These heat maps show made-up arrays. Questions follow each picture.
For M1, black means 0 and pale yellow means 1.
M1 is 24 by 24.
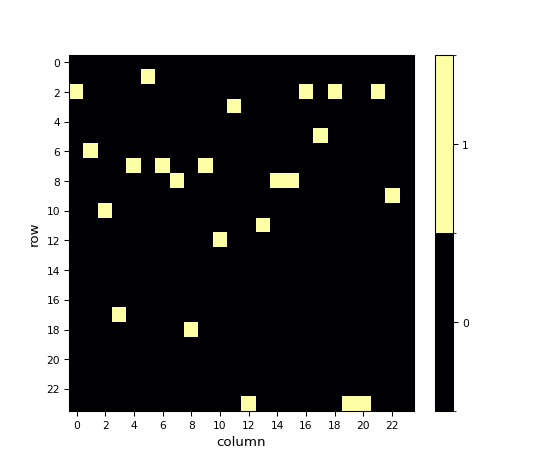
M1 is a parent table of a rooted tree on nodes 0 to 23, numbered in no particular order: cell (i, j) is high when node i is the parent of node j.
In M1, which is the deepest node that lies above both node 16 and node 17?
2
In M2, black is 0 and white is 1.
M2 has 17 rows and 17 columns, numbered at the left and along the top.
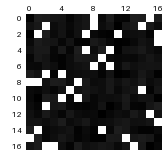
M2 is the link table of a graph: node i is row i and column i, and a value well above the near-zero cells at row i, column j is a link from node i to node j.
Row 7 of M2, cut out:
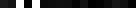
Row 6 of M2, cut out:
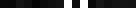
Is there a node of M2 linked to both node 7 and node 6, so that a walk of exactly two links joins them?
no
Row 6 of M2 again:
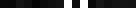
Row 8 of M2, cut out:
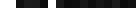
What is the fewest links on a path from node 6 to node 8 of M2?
1
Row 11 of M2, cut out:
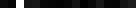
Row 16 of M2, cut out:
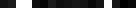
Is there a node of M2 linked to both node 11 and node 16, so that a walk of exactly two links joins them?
yes
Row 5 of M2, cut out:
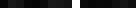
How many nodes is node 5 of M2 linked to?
1
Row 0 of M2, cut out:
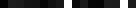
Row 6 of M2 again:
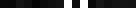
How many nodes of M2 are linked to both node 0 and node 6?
1
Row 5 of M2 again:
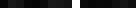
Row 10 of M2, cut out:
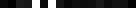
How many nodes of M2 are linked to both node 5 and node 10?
0
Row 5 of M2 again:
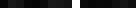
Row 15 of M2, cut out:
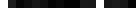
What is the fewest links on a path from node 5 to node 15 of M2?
6
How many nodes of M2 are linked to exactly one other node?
5
